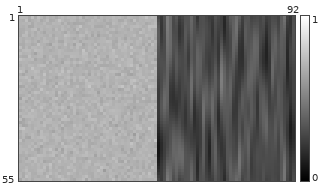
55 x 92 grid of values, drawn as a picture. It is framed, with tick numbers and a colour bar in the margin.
It is made of 1 by 2 panels. Panel 1,1: high, fine-grained, faint in contrast. Panel 1,2: low, streaked downward.
